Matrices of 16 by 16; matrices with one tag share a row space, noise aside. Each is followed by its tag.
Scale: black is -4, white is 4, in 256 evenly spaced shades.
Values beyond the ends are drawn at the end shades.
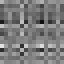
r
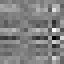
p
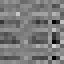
p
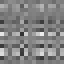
r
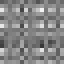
r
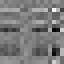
p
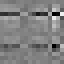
p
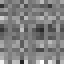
r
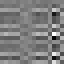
p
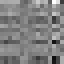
p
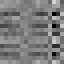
p
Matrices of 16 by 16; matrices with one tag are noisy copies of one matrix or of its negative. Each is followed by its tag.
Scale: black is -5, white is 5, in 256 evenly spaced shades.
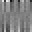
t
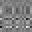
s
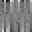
t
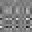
s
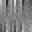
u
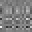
s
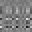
s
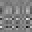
s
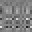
s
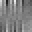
u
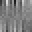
u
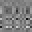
s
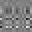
s
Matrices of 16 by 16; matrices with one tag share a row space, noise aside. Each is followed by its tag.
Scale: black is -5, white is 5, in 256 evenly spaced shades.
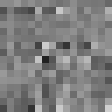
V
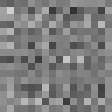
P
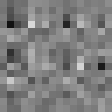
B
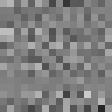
P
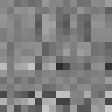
V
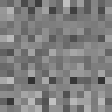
P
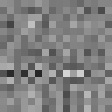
P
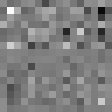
B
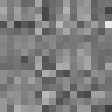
V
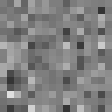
B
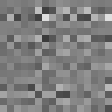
V
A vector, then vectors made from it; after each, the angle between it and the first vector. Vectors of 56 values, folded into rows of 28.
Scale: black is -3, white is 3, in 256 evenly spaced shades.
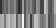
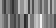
orthogonal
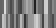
partly aligned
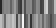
nearly parallel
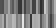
nearly parallel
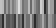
nearly opposite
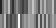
orthogonal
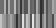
partly aligned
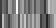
orthogonal
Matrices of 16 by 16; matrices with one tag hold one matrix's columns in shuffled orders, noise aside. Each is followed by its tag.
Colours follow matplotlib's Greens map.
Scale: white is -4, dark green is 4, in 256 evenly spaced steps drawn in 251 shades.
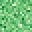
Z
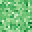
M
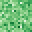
M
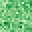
M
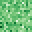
M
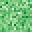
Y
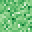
Z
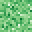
Z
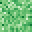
Y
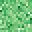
Z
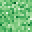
Y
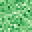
Z
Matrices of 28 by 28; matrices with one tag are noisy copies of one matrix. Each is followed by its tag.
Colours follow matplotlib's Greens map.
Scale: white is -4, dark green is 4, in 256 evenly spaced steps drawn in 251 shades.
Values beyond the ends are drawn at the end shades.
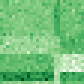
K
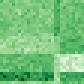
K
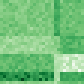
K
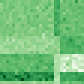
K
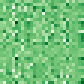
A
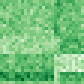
K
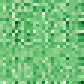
A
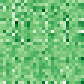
A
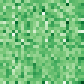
A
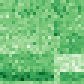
K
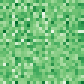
A
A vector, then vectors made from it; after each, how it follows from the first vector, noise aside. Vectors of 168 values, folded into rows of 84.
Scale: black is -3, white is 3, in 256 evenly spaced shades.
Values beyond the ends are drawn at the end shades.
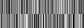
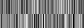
copied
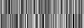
sign-scrambled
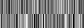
copied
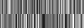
sign-scrambled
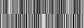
sign-scrambled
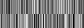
copied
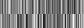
sign-scrambled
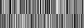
reversed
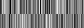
reversed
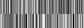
sign-scrambled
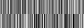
sign-scrambled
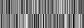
copied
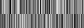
reversed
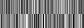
copied
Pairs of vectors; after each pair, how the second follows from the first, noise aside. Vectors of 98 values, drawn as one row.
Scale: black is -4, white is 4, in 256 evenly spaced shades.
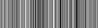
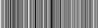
wrapped around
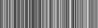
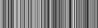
negated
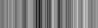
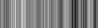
wrapped around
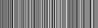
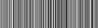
negated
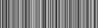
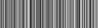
wrapped around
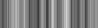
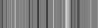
partly zeroed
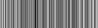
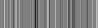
partly zeroed
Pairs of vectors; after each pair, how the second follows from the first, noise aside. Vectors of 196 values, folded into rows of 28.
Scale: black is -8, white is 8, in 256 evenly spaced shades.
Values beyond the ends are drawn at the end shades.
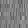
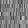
scaled up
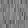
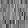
scaled up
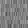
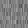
wrapped around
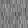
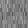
reversed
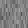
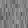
copied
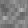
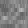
copied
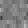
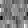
scaled up
